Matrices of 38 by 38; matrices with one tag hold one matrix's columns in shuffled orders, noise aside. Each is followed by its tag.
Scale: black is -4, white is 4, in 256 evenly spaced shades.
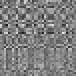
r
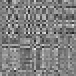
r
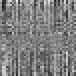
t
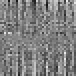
t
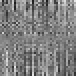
t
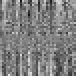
t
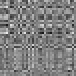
r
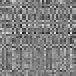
r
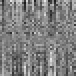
t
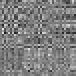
r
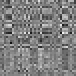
r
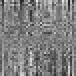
t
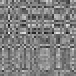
r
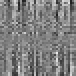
t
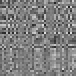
r
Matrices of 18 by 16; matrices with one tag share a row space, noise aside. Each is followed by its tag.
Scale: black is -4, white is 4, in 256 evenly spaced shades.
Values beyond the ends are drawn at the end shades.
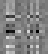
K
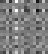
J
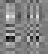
K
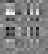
K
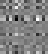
J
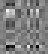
K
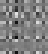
J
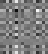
J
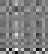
J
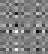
J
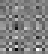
J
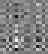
J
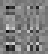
K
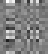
K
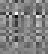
J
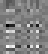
K
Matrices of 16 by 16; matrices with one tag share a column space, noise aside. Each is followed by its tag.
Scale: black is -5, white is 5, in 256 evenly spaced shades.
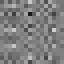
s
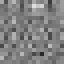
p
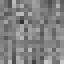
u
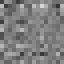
p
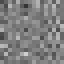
p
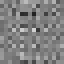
s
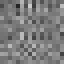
p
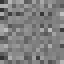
s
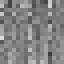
u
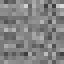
p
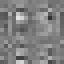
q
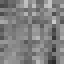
u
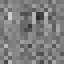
q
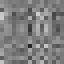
q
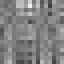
u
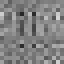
q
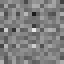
s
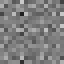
s
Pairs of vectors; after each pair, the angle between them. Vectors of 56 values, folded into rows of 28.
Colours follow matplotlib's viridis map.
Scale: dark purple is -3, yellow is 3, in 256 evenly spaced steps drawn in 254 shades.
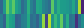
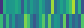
partly aligned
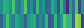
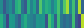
nearly opposite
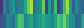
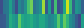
nearly parallel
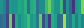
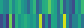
nearly parallel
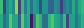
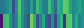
partly opposed
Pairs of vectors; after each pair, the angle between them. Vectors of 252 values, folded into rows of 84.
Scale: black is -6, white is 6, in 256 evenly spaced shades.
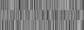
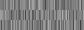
orthogonal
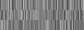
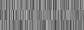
partly aligned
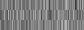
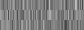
nearly opposite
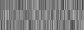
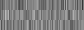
nearly parallel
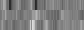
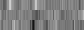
nearly opposite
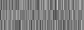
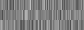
orthogonal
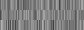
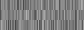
nearly parallel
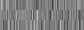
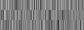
partly aligned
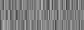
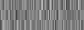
nearly parallel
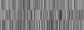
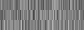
partly opposed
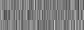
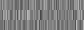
partly opposed
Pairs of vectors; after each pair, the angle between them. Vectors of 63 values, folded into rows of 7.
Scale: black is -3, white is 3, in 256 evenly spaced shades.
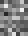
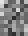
partly opposed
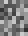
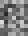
partly aligned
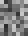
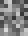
nearly opposite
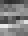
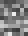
partly aligned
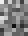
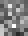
partly opposed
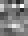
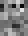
nearly opposite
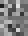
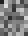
orthogonal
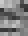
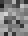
partly opposed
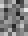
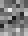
orthogonal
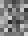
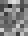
partly opposed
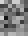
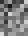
orthogonal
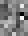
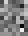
partly opposed
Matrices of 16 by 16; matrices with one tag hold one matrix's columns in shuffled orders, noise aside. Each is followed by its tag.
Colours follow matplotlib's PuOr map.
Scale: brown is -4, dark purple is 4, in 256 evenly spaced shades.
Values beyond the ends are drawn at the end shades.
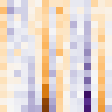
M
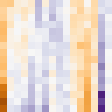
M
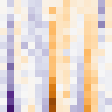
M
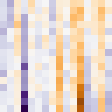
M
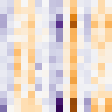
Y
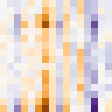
Y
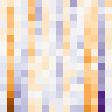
M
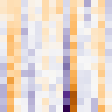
M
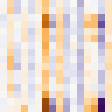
Y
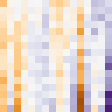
M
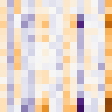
Y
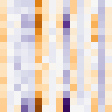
Y
